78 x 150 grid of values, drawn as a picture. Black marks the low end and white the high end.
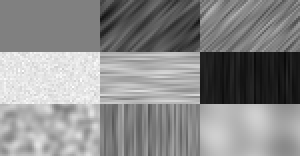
It is made of 3 by 3 panels. Panel 1,1: middling, flat. Panel 1,2: low, slanting up to the right. Panel 1,3: middling, slanting up to the right. Panel 2,1: very high, fine-grained, faint in contrast. Panel 2,2: high, streaked across. Panel 2,3: very low, streaked downward, faint in contrast. Panel 3,1: high, blotchy. Panel 3,2: middling, streaked downward. Panel 3,3: high, smooth.
